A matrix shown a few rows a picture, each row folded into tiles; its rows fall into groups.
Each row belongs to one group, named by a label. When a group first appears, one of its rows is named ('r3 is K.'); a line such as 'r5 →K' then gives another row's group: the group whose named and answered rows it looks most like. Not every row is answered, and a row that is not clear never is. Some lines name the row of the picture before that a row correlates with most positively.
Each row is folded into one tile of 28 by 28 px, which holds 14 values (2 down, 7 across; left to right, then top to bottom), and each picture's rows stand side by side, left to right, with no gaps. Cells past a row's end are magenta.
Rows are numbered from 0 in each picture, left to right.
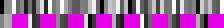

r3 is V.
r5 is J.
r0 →J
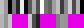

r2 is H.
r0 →H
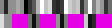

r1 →J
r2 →J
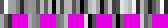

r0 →V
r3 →V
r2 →H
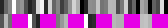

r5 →H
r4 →H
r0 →J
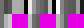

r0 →H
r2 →H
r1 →H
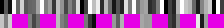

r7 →J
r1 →J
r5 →H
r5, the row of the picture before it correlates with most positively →1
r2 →H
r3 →V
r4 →J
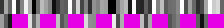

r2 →J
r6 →J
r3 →H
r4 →J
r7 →J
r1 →H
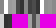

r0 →V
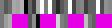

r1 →J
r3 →J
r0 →H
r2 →J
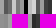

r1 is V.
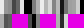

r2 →H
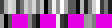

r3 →J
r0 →V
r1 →V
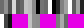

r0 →V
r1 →H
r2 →J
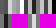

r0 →J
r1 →H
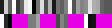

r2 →J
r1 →H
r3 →V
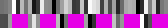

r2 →V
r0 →J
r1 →H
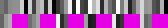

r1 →H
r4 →V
